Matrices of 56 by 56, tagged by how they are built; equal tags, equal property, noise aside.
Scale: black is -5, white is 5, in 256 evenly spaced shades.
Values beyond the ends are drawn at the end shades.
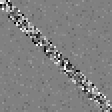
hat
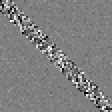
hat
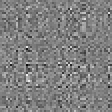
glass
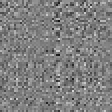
glass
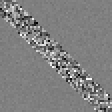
hat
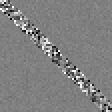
hat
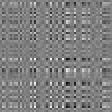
glass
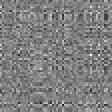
glass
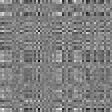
glass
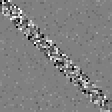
hat
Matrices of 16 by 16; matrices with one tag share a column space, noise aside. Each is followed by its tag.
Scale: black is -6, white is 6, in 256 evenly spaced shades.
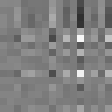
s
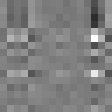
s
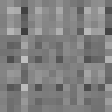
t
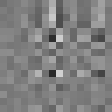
s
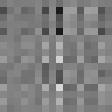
t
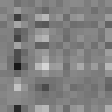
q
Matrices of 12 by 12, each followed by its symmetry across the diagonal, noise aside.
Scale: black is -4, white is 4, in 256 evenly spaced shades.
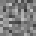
antisymmetric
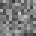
neither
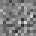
antisymmetric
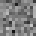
neither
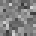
antisymmetric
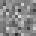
neither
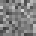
antisymmetric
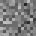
neither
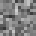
antisymmetric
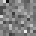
neither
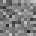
neither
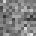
neither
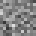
neither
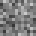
antisymmetric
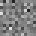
antisymmetric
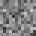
neither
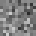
antisymmetric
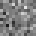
antisymmetric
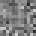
antisymmetric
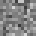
neither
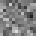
antisymmetric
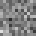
neither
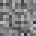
antisymmetric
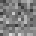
neither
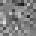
antisymmetric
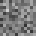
neither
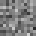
antisymmetric
